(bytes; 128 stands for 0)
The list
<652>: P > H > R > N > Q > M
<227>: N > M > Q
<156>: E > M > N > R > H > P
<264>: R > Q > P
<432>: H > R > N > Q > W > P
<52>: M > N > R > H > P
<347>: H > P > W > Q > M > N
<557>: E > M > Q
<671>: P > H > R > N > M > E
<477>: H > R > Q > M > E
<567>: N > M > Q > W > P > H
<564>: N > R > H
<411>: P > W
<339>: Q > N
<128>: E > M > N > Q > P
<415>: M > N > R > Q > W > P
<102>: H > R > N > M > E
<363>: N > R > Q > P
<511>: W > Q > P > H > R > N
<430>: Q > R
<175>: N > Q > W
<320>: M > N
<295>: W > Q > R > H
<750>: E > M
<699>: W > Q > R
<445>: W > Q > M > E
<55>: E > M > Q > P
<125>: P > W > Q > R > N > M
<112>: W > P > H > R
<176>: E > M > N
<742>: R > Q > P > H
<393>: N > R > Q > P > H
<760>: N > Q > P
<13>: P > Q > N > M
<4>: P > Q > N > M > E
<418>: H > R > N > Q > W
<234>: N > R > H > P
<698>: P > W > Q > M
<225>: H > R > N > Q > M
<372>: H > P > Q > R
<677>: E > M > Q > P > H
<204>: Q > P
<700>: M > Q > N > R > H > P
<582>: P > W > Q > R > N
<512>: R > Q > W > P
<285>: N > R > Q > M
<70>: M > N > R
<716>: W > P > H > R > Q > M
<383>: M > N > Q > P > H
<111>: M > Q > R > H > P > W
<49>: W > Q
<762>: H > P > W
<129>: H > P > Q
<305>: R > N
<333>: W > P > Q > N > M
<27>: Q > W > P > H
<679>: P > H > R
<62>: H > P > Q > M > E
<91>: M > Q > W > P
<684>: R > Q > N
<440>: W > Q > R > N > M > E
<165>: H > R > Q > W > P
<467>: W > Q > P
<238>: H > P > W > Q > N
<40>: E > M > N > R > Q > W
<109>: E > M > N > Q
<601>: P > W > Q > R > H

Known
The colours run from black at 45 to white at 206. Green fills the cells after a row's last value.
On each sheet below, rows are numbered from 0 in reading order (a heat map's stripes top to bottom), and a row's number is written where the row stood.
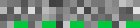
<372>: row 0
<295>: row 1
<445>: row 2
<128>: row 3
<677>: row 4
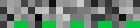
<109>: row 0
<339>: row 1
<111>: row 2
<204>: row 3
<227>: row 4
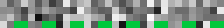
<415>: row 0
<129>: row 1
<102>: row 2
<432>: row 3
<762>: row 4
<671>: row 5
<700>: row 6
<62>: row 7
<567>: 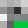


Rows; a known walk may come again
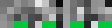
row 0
<698>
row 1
<225>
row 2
<750>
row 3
<557>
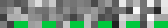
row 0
<305>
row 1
<700>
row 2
<55>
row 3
<91>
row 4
<102>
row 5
<671>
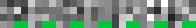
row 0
<264>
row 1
<511>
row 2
<363>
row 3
<393>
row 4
<440>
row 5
<156>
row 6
<285>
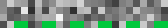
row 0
<677>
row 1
<176>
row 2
<567>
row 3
<372>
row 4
<445>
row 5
<415>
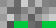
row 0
<234>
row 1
<564>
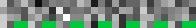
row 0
<432>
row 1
<512>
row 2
<112>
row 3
<175>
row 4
<760>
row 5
<165>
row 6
<582>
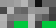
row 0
<333>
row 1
<467>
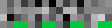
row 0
<129>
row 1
<49>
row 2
<339>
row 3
<40>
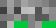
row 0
<4>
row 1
<742>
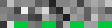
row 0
<62>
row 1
<684>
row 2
<109>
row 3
<125>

